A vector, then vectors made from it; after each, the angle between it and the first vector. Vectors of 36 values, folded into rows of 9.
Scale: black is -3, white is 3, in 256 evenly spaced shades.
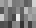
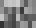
partly aligned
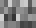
partly aligned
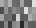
nearly parallel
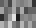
nearly opposite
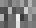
partly aligned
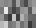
orthogonal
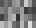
nearly opposite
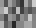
orthogonal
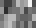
partly opposed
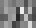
partly opposed
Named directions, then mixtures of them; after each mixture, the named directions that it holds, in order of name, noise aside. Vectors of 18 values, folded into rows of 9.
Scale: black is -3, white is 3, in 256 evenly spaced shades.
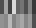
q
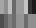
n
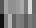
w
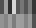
q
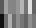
w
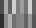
q, w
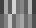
q, w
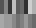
n, q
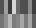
q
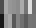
w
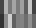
q, w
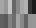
n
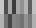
q, w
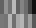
n, q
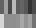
q, w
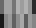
n, w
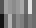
w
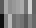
w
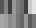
n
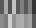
q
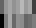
n, w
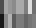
w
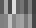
q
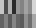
q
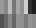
n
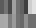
n
